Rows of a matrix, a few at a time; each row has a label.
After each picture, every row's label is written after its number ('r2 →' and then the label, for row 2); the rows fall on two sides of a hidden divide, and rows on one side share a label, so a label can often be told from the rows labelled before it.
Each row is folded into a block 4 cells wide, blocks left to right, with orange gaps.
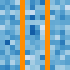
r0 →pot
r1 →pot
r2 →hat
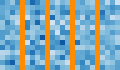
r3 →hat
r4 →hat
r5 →hat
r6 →hat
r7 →hat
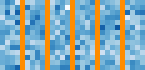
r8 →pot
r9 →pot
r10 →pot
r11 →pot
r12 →pot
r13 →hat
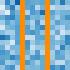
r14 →pot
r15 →pot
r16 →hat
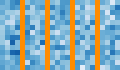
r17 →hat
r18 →pot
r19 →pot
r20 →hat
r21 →hat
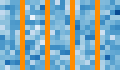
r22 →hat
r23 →hat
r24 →hat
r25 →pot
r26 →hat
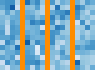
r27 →hat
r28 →hat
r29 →pot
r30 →hat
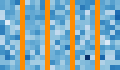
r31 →pot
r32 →pot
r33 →hat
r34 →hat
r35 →pot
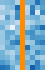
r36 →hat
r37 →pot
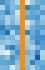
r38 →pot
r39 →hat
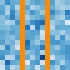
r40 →pot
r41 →pot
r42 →hat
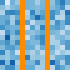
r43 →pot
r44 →pot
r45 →hat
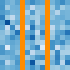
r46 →hat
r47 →pot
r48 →hat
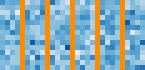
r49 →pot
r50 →hat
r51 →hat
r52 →pot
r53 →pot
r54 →pot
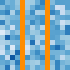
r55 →hat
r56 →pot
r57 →pot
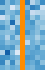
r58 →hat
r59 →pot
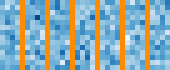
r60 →hat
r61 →pot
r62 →pot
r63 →pot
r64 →hat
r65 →hat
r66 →pot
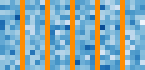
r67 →pot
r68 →hat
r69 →pot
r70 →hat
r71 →pot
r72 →hat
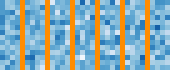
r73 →pot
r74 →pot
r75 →hat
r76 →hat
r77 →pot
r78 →pot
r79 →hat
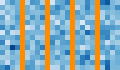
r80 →pot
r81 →hat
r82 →hat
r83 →hat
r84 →pot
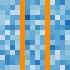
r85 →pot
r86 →pot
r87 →pot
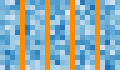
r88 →hat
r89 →hat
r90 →pot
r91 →hat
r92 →pot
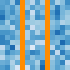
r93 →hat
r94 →hat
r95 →pot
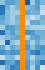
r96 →hat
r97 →hat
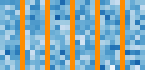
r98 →hat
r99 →pot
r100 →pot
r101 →pot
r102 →hat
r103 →hat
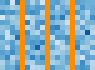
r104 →hat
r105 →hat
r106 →pot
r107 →hat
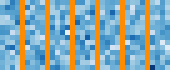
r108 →pot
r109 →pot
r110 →pot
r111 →hat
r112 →pot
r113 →hat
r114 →pot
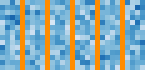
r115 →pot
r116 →hat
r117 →hat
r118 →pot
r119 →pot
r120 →hat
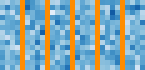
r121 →pot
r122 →hat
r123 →pot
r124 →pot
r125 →hat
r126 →hat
